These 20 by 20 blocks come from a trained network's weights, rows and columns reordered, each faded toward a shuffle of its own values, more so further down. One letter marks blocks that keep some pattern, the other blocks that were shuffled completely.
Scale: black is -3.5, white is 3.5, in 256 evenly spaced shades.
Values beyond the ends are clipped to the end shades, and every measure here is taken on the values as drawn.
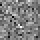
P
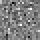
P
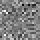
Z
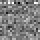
Z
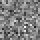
P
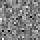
P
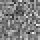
P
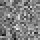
Z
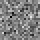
P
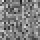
Z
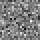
P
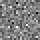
P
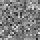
P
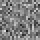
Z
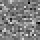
Z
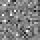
P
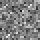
P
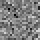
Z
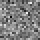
P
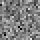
P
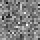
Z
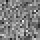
P
